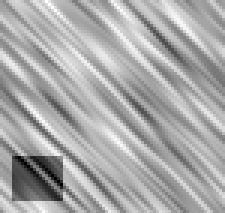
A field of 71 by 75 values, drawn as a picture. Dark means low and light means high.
In the bottom left lies a patch that is lower than the rest. The bottom left is the ninth with the lowest average. Streaks slant down to the right.
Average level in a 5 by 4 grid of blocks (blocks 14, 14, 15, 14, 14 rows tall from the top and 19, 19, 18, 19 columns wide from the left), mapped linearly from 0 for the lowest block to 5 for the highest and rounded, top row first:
4444 | 3542 | 2323 | 1433 | 0233
